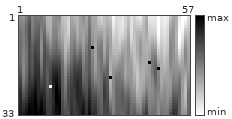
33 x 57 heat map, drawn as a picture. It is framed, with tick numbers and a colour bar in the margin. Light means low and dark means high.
Slope: up to the bottom left. Lone odd cells: 5, 4 higher and 1 lower than their neighbours. Ninth with the highest average: bottom left. Grain: streaks running down. Mirror symmetry: none. Ninth with the lowest average: top right.
